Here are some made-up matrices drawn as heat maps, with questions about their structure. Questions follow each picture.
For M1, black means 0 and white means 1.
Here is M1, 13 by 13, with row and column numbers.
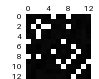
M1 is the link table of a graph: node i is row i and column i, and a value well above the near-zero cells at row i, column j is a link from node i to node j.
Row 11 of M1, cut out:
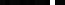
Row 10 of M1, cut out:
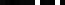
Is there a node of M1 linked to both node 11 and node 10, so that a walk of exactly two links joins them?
no
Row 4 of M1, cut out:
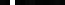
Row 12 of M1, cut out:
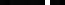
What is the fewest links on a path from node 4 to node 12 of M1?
4
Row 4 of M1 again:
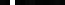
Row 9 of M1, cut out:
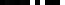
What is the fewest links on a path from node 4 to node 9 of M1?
3
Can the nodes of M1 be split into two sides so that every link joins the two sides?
yes
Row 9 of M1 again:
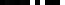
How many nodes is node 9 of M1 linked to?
3
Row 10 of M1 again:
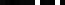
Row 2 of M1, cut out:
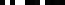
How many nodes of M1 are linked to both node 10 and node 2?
0
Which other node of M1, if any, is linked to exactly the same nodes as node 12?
node 6
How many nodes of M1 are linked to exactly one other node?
6
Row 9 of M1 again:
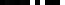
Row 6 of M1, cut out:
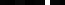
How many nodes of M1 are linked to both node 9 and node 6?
0
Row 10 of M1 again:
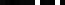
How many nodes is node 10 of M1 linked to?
2
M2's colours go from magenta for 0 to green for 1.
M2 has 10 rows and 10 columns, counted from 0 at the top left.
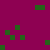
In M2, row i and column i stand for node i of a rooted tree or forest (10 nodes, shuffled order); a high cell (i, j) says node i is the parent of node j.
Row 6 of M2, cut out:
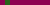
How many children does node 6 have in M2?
1
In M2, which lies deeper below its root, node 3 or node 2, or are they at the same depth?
node 2
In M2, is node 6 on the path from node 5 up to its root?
no
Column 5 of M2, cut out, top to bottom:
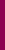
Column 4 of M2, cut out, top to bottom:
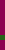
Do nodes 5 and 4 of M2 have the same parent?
no
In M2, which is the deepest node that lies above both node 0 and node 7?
1
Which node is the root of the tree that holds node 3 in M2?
5
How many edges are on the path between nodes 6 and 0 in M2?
4
